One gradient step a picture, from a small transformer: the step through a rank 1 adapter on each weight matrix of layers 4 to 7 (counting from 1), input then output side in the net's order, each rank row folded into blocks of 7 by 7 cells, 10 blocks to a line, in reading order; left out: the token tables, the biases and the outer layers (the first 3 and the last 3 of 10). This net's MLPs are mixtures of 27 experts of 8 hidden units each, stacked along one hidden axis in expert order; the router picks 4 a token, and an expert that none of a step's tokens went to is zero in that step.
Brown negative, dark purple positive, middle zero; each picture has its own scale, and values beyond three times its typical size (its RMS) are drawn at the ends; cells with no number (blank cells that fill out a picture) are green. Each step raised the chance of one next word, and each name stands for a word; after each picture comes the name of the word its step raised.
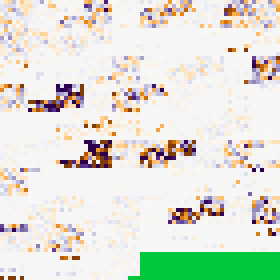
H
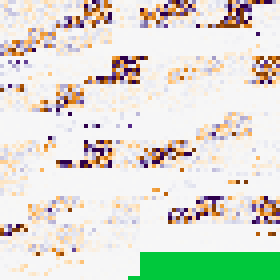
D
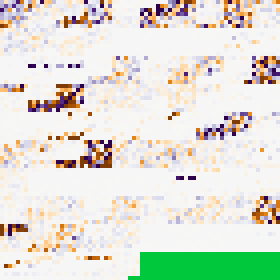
H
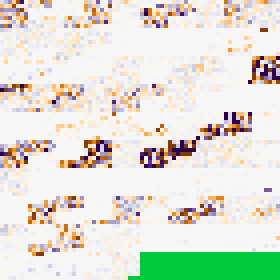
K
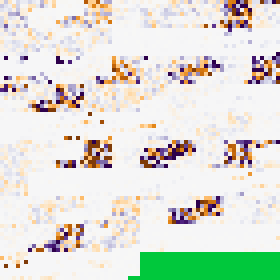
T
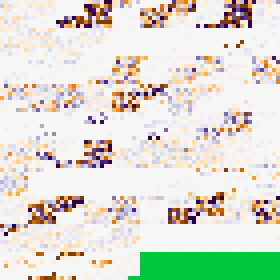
D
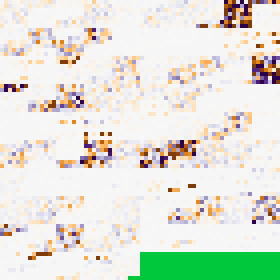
K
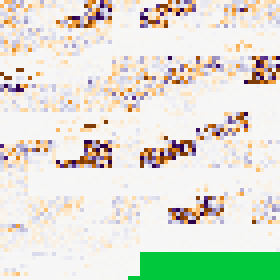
K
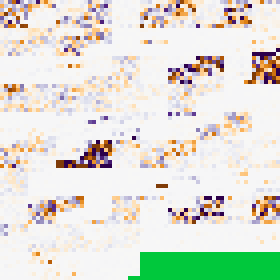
D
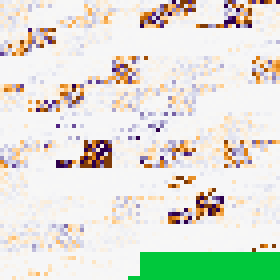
D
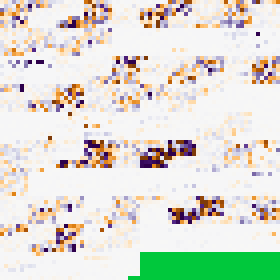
T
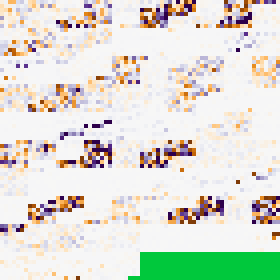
D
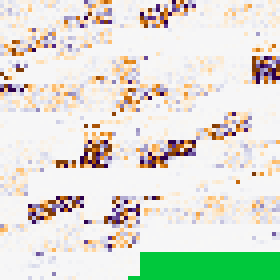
K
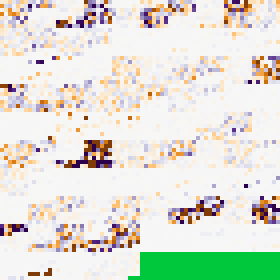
H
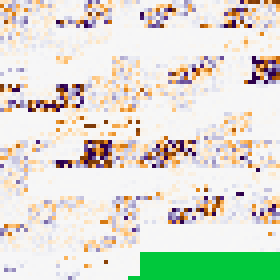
H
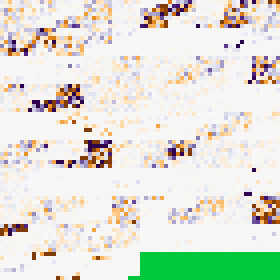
H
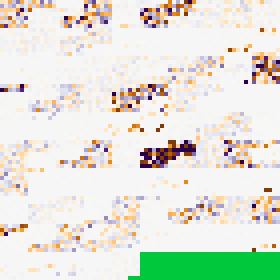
K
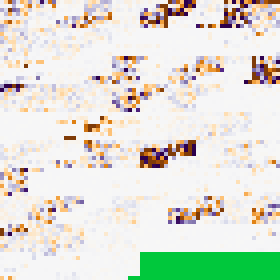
K
